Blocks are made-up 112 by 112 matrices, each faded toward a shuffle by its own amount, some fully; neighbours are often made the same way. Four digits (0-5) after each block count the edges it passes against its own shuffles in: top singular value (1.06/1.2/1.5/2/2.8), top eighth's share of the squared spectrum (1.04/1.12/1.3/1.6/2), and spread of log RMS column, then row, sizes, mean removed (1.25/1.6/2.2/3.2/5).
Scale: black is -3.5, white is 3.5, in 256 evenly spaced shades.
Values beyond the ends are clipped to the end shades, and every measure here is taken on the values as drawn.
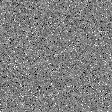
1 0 0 0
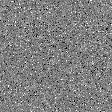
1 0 0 0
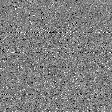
2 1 0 2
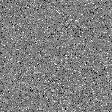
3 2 0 1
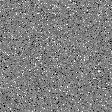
2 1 0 0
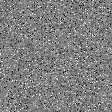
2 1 0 0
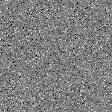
2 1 0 0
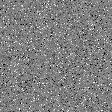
0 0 0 0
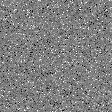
2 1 0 0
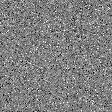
0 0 0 0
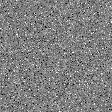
0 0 0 0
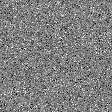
0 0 0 0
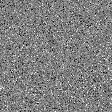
0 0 0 0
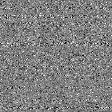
1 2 0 3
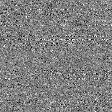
1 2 0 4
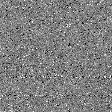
1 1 0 2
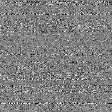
2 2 0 4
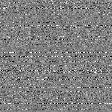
2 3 0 4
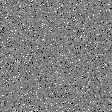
2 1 0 0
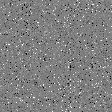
3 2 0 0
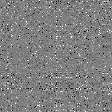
4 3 2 2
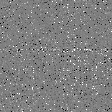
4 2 1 1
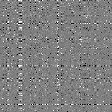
5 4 3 3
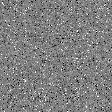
0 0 1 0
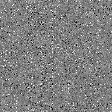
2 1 2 1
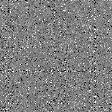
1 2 3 2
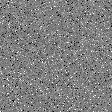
0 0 0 0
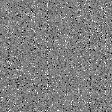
2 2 2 1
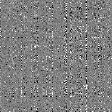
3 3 4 3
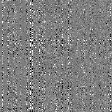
3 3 4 3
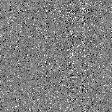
1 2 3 2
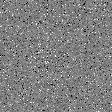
1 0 0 0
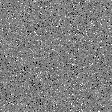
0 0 1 0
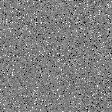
1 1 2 1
